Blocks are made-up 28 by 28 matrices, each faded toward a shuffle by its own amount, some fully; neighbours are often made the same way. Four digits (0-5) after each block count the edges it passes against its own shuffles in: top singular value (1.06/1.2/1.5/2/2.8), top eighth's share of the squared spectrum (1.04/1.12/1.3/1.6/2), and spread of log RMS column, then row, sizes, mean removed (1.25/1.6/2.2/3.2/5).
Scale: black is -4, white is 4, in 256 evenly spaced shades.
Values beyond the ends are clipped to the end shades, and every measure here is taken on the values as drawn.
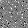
0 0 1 0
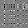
4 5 2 2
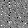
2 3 0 0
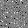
1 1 1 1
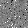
1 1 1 0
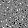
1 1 0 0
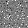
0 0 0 0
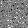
1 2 0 0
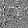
3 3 1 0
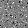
0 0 0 0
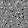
0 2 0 0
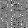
3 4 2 1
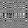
4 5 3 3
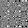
3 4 2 2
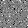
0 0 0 0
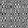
4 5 2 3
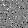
2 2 0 0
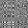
4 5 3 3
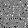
1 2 0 1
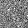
0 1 0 0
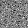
0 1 0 0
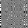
4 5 2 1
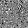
2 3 1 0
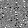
1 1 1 0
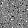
1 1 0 0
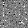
2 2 1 0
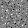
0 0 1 0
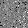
1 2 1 0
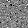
1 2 0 0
